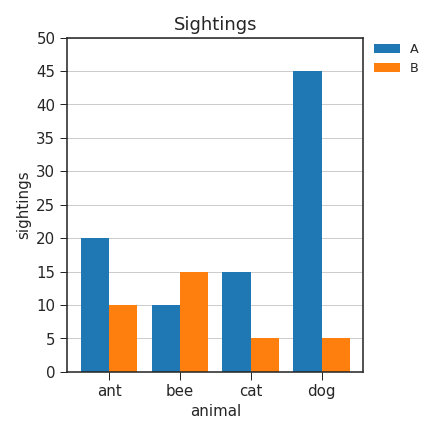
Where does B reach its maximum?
bee
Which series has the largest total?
A
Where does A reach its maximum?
dog
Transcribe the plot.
Title: Sightings
x-axis: animal, ticks ant bee cat dog
y-axis: sightings, ticks 0 5 10 15 20 25 30 35 40 45 50
Legend: A, B
Values:
A: 20 10 15 45
B: 10 15 5 5
